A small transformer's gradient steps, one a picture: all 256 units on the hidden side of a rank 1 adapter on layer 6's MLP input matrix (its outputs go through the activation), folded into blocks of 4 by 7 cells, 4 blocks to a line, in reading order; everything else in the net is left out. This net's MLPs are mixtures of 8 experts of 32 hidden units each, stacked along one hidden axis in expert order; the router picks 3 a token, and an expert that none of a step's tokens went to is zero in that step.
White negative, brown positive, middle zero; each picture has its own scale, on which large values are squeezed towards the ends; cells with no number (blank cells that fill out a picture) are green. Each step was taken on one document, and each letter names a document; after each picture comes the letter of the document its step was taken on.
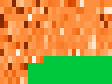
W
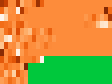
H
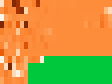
H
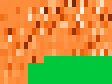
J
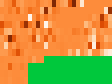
W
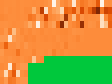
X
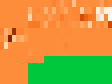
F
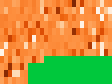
J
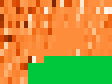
W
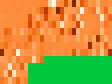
J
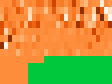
F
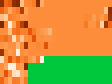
H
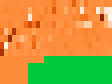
F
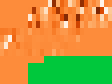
X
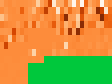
X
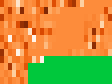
W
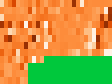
W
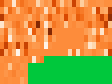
W
